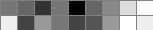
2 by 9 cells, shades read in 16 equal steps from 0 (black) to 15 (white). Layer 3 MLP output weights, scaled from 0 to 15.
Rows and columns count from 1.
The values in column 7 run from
8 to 9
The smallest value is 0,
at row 1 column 5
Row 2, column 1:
14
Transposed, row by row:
7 14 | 6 4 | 3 9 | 7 7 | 0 4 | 6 5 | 8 9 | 13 15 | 15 14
